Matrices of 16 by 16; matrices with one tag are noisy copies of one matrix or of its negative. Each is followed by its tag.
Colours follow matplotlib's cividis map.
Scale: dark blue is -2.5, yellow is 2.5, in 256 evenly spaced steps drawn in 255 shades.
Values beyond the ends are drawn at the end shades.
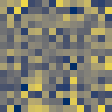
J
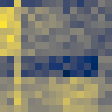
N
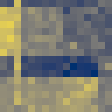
N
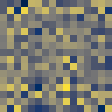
J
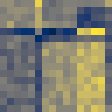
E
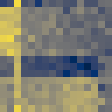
N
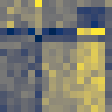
E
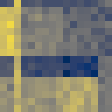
N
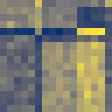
E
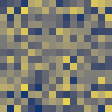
J
